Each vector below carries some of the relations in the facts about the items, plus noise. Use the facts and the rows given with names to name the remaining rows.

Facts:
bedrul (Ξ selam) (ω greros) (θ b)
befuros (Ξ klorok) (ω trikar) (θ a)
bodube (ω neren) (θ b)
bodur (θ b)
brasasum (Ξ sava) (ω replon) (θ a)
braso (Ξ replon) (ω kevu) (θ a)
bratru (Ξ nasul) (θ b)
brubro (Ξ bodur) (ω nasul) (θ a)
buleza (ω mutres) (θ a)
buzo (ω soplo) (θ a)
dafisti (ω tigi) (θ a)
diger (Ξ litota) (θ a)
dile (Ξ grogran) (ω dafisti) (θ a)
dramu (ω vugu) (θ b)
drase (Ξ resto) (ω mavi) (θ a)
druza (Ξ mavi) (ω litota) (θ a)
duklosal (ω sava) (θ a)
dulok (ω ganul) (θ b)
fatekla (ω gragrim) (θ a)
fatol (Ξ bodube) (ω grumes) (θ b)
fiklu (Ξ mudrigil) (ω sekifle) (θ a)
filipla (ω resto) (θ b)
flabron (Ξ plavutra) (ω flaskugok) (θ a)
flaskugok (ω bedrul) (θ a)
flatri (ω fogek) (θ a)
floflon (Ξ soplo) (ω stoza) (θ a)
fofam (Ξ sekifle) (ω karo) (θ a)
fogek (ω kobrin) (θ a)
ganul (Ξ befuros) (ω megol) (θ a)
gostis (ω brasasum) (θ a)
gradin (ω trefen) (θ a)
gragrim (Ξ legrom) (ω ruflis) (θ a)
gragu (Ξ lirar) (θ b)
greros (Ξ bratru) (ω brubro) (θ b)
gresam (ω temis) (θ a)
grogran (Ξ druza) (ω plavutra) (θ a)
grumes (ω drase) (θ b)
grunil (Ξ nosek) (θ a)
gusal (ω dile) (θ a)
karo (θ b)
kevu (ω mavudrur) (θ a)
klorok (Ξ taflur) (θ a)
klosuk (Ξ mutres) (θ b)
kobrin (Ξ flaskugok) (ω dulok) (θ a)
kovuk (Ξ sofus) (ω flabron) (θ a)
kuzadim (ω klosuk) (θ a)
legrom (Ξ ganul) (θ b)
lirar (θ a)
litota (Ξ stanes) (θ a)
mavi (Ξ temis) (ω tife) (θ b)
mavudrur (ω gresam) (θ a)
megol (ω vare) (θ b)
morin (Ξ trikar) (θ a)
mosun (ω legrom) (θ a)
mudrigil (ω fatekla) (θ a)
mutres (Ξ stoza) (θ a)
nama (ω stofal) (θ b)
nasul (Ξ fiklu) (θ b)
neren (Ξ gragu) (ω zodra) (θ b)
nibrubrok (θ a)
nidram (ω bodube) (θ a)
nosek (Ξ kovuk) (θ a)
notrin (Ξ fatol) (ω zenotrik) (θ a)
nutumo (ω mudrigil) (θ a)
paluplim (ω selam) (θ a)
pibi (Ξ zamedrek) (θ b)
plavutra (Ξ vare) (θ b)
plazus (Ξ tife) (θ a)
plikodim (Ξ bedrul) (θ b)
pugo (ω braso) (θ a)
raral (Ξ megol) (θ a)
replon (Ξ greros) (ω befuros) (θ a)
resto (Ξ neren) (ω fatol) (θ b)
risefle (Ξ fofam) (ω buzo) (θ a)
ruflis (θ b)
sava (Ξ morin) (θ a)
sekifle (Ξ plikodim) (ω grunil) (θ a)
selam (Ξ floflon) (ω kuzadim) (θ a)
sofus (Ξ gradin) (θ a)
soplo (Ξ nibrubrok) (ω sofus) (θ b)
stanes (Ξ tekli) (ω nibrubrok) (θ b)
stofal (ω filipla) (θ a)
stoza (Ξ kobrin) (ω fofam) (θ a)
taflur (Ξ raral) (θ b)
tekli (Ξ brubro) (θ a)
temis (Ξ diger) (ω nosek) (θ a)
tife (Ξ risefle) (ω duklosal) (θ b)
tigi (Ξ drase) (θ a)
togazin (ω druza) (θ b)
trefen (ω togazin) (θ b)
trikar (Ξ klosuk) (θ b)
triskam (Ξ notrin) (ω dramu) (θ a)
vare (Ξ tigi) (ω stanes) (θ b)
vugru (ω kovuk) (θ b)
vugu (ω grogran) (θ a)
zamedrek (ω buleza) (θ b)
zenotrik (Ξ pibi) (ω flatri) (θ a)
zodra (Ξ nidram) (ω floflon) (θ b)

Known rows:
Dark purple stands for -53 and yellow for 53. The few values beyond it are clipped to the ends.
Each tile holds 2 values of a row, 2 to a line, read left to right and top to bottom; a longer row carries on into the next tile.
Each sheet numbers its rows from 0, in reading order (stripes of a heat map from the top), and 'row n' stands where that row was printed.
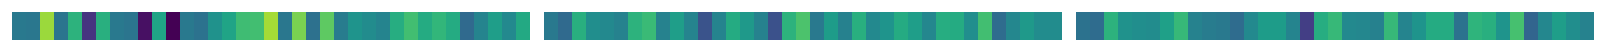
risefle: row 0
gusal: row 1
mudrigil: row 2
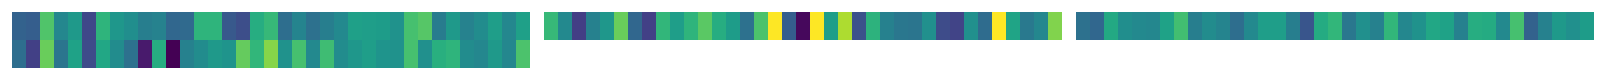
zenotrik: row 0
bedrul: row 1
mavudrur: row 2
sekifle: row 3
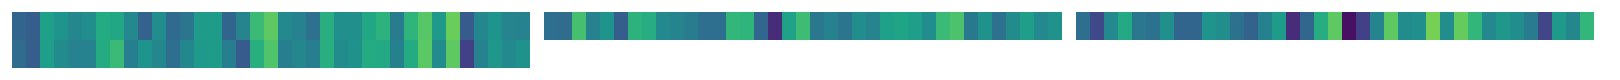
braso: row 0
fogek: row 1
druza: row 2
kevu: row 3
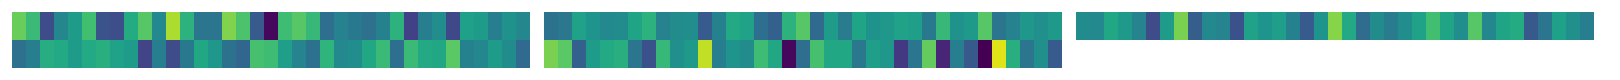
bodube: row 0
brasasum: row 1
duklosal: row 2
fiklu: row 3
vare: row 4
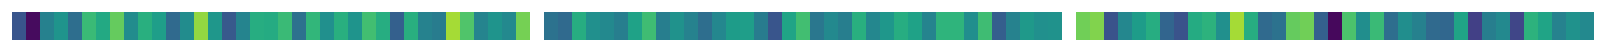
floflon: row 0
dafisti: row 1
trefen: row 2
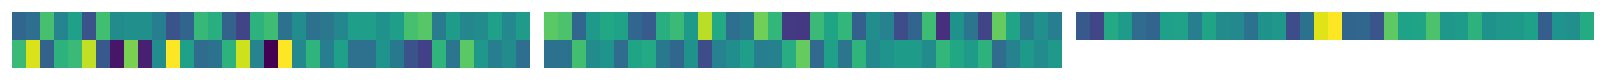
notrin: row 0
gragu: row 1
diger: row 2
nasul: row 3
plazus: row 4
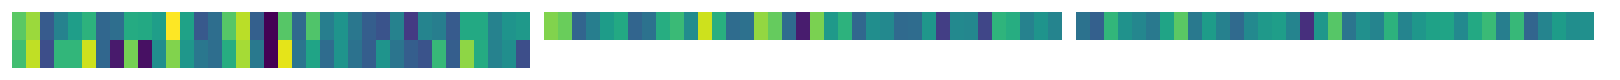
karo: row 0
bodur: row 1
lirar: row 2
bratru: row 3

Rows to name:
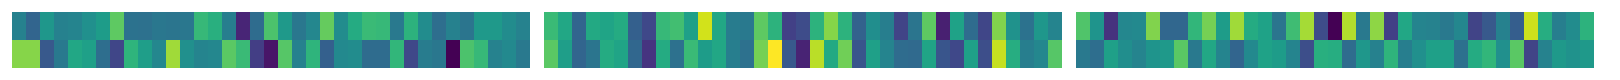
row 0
nibrubrok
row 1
neren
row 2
soplo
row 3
dulok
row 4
plikodim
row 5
flaskugok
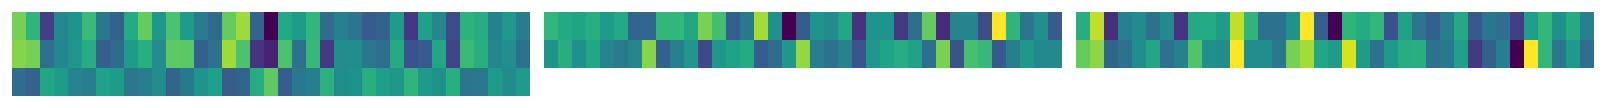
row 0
vugru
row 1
resto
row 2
taflur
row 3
grumes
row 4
sava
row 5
stanes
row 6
dile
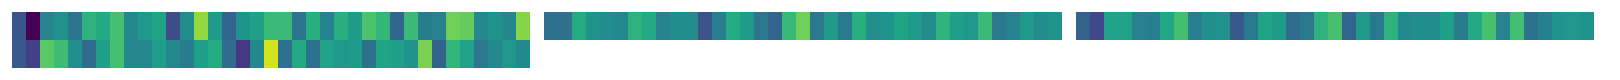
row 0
selam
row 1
triskam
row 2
flabron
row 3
tigi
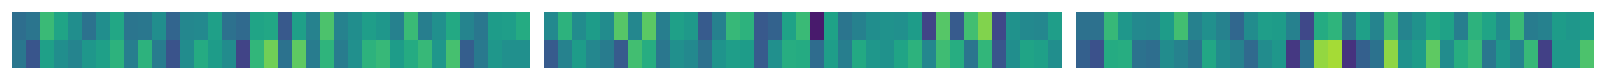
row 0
nosek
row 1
mutres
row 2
gresam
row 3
nidram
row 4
raral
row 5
temis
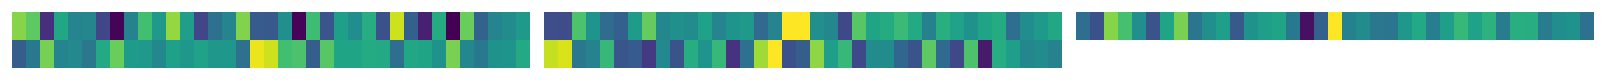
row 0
mavi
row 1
litota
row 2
drase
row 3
brubro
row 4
tife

